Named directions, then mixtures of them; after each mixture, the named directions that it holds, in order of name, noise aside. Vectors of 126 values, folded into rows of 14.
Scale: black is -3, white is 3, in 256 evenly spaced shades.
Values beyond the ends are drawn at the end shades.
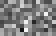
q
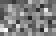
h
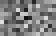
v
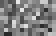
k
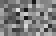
q, v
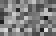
h, v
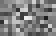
k, v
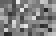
k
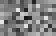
v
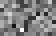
k, q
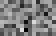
q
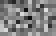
h, v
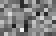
k, q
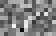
k, q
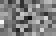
q, v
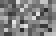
k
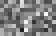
q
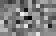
h, v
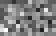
h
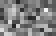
h, k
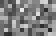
k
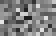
v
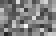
k, v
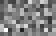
h, k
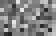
k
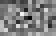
h, v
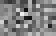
h, v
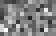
h
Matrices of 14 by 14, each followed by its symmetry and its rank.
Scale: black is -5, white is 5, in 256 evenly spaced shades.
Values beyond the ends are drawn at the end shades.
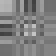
symmetric, rank one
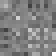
symmetric, rank three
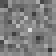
symmetric, full rank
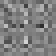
antisymmetric, rank two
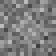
symmetric, full rank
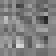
antisymmetric, rank two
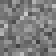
neither, full rank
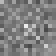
symmetric, rank three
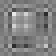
symmetric, rank one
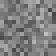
neither, full rank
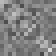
symmetric, full rank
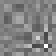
symmetric, rank three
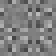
antisymmetric, rank two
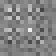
symmetric, rank three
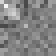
symmetric, rank three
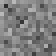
symmetric, full rank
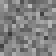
neither, full rank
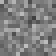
neither, full rank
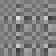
symmetric, rank one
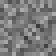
symmetric, full rank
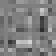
antisymmetric, rank two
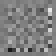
antisymmetric, rank two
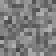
neither, full rank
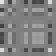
symmetric, rank one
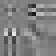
antisymmetric, rank two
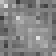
symmetric, rank three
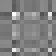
symmetric, rank one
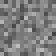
neither, full rank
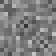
symmetric, full rank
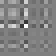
symmetric, rank one
